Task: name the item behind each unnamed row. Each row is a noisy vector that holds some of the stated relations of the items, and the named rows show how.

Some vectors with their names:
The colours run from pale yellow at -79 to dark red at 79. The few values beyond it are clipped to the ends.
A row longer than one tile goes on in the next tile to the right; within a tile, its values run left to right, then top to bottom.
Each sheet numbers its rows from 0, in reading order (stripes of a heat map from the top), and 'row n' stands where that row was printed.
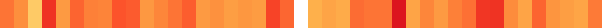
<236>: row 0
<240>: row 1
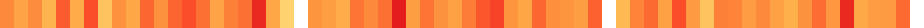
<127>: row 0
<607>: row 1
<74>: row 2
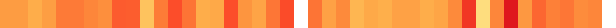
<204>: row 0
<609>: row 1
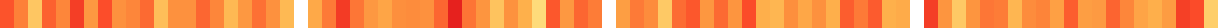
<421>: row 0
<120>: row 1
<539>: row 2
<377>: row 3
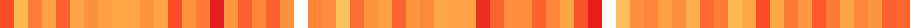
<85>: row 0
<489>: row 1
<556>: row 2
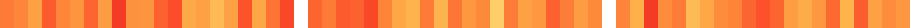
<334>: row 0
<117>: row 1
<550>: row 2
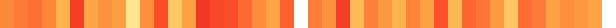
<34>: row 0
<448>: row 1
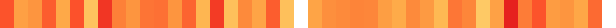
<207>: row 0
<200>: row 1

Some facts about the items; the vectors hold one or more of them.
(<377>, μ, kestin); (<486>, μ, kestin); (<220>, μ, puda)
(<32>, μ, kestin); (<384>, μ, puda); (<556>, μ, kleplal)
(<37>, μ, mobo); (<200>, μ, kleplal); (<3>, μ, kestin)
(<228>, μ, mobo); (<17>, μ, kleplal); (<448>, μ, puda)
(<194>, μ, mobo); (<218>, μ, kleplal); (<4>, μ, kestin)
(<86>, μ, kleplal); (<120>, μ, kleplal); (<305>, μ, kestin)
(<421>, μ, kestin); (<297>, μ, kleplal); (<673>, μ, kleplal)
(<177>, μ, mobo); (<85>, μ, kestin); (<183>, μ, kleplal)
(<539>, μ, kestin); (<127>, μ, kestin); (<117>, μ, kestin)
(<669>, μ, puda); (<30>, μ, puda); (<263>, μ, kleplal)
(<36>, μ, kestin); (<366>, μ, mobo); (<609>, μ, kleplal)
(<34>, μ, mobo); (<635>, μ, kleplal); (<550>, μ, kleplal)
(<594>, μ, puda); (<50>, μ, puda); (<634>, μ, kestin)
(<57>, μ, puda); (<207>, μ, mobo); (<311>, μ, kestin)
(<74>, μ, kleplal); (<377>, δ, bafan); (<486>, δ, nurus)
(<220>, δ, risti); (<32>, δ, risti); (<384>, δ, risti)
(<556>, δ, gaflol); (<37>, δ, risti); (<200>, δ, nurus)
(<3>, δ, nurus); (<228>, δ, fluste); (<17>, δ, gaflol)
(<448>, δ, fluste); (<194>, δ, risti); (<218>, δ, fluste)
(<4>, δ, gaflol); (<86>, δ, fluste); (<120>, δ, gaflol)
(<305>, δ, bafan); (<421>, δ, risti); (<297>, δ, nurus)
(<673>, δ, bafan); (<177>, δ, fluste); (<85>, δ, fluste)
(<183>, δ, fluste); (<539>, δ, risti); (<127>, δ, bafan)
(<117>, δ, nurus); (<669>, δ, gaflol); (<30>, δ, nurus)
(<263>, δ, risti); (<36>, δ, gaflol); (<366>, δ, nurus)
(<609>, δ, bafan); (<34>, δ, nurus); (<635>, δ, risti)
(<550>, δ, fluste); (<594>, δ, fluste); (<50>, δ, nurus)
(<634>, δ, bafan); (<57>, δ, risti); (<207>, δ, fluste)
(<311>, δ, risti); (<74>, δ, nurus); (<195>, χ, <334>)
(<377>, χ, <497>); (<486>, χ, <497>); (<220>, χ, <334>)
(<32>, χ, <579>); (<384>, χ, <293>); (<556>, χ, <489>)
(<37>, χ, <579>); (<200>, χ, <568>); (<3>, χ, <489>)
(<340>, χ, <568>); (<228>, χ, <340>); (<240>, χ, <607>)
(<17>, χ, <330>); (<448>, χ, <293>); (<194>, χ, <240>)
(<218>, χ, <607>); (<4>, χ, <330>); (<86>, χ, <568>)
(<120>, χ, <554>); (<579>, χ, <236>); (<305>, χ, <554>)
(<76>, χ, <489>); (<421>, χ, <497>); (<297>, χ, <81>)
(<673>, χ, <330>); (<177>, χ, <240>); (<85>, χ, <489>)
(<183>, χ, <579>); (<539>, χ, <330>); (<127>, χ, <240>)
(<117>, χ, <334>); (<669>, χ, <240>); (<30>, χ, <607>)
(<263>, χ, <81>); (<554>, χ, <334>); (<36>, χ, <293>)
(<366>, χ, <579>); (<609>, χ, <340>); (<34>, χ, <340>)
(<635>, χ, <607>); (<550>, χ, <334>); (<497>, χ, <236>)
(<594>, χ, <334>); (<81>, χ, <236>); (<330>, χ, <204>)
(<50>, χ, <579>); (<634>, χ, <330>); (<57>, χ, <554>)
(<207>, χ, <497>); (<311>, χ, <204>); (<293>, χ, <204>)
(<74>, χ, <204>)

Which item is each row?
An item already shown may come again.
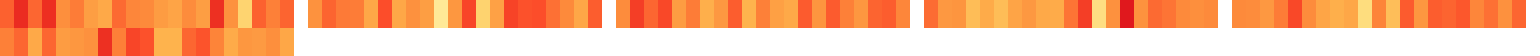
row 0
<50>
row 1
<34>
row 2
<366>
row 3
<609>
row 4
<3>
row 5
<263>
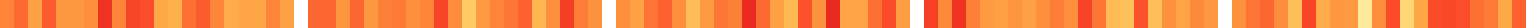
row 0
<263>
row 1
<32>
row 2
<183>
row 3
<594>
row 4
<34>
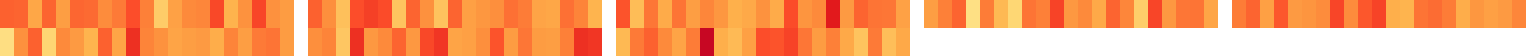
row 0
<32>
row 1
<486>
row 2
<85>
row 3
<673>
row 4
<263>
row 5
<17>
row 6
<579>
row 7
<669>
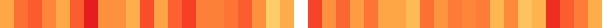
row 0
<194>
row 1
<305>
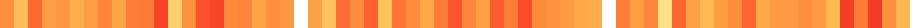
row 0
<86>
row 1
<218>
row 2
<634>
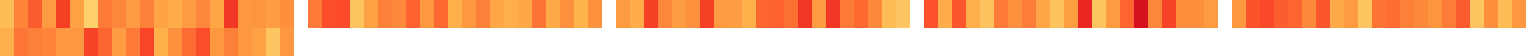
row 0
<74>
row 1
<384>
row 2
<177>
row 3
<228>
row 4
<30>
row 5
<635>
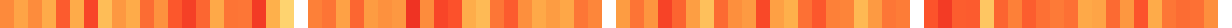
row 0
<127>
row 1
<263>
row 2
<297>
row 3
<37>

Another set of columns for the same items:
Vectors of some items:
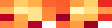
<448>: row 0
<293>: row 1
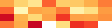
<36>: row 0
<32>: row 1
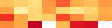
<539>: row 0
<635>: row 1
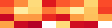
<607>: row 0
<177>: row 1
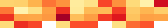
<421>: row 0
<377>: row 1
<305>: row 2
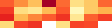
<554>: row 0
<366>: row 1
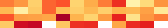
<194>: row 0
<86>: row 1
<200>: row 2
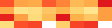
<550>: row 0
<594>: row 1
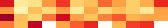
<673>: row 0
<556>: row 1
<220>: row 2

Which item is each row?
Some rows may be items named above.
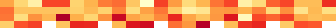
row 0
<117>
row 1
<86>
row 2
<127>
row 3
<384>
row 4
<34>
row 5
<120>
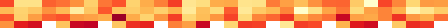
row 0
<30>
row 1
<194>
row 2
<86>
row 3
<74>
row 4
<486>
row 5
<37>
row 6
<127>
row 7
<263>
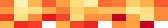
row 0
<50>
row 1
<3>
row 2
<448>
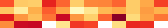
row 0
<669>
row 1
<183>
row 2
<228>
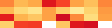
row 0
<594>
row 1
<218>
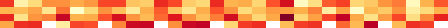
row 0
<200>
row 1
<207>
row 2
<669>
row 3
<669>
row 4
<85>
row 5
<609>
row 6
<17>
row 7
<50>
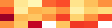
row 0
<634>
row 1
<297>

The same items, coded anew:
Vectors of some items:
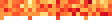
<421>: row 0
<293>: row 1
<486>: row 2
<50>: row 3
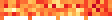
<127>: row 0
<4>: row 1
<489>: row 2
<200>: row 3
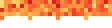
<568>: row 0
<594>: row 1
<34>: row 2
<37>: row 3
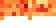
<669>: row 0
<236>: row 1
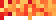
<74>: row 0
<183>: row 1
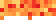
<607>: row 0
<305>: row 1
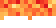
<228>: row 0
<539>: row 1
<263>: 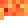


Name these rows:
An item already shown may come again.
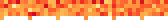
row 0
<228>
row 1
<673>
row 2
<177>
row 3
<448>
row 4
<34>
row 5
<594>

